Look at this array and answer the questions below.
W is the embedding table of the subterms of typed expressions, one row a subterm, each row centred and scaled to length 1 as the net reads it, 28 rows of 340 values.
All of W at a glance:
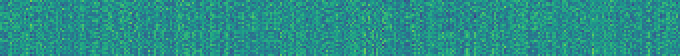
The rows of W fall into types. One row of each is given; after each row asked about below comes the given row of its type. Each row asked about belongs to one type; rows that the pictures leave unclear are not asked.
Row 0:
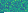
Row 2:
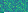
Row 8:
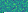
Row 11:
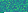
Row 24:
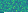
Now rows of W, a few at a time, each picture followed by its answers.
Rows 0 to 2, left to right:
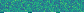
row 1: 2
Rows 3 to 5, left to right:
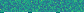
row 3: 0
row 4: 24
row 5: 0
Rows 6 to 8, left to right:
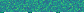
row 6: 11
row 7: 24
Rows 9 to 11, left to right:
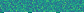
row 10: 0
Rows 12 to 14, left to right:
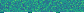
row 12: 0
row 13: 24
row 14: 11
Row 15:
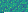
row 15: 8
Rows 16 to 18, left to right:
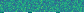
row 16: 2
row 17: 24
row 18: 2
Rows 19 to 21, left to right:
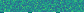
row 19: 24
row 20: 11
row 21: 0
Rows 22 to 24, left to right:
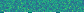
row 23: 0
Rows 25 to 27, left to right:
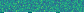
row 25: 8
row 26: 24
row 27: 2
